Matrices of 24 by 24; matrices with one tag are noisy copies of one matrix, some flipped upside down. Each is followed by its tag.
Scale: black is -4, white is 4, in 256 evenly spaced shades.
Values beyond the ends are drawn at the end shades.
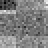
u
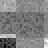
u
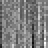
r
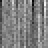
r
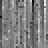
r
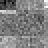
u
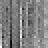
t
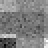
u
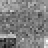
u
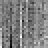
t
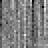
r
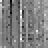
t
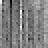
t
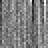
r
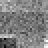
u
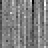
r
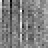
t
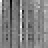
t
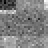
u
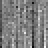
r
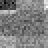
u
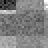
u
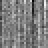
r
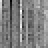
t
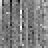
t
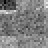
u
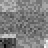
u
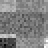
u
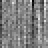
r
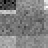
u
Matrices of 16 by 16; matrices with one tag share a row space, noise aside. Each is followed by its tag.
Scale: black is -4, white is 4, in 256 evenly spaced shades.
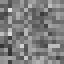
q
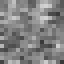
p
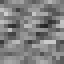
p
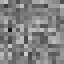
q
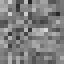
q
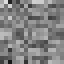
q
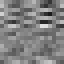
p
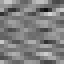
p
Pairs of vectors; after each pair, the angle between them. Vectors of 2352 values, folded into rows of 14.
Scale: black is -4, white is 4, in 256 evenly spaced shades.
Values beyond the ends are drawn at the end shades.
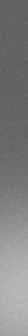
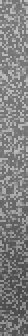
partly opposed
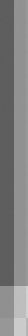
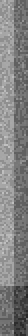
nearly opposite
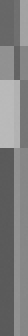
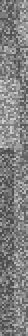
partly aligned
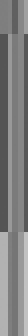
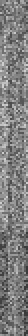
partly opposed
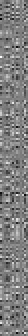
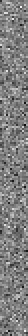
partly opposed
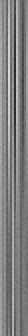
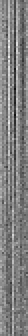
nearly parallel
